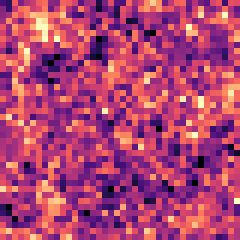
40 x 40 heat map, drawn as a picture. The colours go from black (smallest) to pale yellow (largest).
No row or column stands out. No seam splits the table. The values follow a bell shape. No overall slope runs across the table. There are no regular stripes.
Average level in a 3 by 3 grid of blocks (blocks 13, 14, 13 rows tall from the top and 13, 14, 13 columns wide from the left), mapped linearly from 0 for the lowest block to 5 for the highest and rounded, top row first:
5 2 3
4 3 4
4 0 3
